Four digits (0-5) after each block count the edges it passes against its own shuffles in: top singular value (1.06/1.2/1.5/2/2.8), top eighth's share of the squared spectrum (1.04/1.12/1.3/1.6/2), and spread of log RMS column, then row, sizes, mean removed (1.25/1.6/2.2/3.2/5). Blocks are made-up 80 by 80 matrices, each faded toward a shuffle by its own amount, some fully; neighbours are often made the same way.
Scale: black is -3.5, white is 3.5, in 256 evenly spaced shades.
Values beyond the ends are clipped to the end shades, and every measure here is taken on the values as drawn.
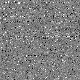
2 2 0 2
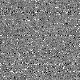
1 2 0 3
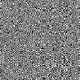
4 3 2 2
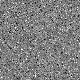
0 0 0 0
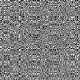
5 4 3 3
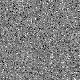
3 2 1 0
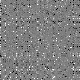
4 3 2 1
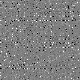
4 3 2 2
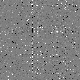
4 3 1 1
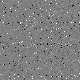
3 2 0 1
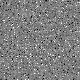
2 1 0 0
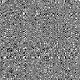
4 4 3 2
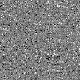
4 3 2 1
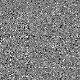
2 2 2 2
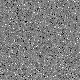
0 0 0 0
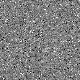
2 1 1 1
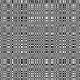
5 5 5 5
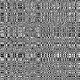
5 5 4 4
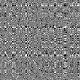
5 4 3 3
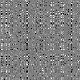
5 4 3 3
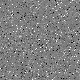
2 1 0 0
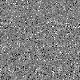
3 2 1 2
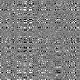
5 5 3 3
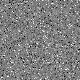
0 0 0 0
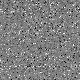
1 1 0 1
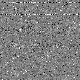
2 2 0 2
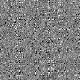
4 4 2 1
